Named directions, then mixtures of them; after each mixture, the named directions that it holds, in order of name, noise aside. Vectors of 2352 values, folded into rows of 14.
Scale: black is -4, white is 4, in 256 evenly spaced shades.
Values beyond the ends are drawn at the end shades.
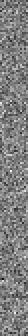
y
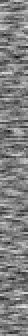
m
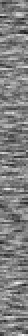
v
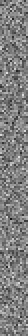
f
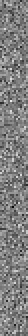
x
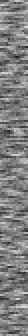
m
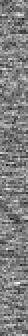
f, v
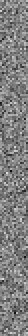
y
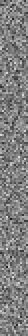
f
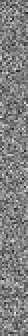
f, y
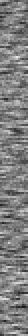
m, v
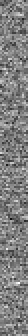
f, v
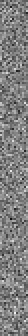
f, y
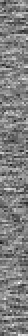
v, y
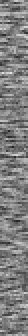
m, v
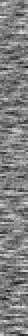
m, v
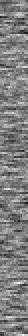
v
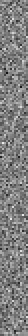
f, x
